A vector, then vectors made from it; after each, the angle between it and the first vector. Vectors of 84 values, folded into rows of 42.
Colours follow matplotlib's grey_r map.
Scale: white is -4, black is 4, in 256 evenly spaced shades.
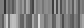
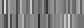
partly opposed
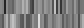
nearly parallel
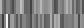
partly aligned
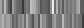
partly opposed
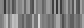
nearly parallel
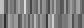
orthogonal
